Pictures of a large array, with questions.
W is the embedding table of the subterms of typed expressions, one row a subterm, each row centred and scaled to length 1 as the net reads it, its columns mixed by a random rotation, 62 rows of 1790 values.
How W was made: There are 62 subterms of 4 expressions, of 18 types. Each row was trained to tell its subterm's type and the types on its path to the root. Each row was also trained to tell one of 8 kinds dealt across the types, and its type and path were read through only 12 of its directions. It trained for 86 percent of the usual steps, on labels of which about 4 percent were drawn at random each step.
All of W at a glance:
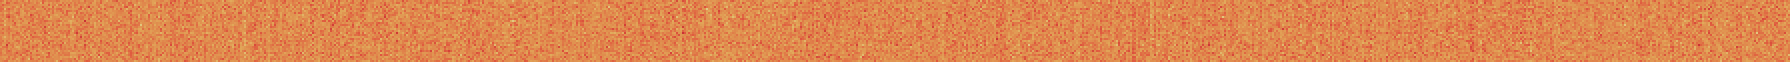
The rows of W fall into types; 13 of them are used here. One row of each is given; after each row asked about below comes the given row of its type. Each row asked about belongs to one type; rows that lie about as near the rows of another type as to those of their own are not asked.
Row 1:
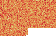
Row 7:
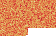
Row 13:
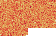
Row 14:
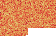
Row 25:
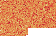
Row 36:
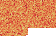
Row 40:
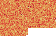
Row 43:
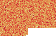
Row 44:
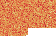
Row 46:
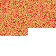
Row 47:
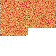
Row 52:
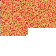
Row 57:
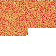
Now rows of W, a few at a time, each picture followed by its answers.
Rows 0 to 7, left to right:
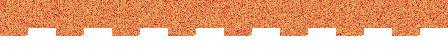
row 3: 44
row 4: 7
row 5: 52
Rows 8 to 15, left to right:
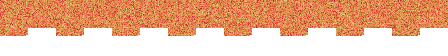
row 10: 1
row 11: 43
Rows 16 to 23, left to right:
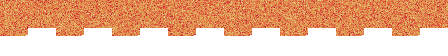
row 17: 52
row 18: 7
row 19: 36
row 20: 57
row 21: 57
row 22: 7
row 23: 25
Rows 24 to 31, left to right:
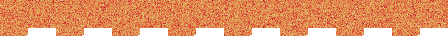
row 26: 40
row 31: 52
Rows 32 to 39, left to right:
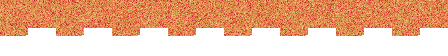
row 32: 57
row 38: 46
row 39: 25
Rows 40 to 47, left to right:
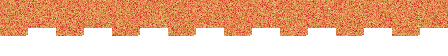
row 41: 1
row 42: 44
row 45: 40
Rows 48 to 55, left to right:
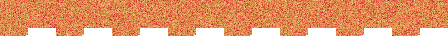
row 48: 46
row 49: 44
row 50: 36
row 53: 25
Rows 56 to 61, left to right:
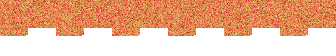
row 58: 44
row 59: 57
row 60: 46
